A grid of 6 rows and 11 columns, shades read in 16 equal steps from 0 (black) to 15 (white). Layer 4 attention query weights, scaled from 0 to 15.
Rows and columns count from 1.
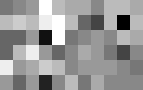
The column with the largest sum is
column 5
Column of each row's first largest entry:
4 5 5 3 1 6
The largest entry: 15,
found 3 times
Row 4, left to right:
6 11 14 9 6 8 10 9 7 4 8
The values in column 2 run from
6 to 12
